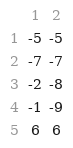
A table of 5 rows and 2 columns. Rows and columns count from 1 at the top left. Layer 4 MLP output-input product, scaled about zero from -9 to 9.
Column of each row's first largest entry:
1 1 1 1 1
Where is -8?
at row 3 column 2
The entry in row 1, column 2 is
-5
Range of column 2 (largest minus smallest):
15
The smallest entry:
-9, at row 4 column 2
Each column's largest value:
6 6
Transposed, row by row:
-5 -7 -2 -1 6 / -5 -7 -8 -9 6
